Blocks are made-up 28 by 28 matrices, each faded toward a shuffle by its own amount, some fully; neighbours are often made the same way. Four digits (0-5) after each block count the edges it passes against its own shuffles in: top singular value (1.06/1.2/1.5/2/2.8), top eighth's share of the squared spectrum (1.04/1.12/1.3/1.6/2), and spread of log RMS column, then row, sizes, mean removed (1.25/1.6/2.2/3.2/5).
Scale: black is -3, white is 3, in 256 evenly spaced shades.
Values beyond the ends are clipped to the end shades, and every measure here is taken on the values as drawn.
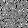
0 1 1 0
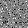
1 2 0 0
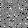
2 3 1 0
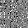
3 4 2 0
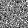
0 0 0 0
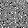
2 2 0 0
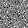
0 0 0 0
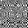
4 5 2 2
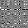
4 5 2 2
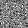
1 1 0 0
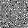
0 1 0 0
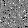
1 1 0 0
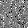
2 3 2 0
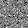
0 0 0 0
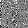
1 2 2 0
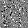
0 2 1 0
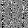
2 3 2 0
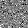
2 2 0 0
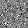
2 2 1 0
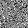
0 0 0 0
